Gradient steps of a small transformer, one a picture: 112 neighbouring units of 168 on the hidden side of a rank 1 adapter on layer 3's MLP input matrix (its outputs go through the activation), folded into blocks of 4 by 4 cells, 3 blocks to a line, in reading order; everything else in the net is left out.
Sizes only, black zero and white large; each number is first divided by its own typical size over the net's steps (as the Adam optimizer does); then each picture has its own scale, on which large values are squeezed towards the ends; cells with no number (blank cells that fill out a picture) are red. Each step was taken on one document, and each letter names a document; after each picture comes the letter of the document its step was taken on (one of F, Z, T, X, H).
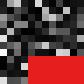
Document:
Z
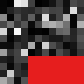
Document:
Z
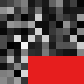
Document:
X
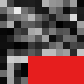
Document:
X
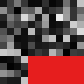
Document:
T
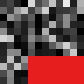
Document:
T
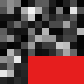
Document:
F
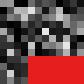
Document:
F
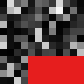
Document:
X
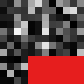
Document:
Z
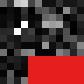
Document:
Z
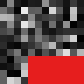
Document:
X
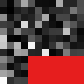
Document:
Z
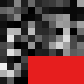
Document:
T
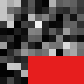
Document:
X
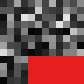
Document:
T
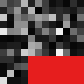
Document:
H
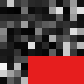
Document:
F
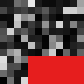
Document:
T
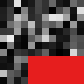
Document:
T
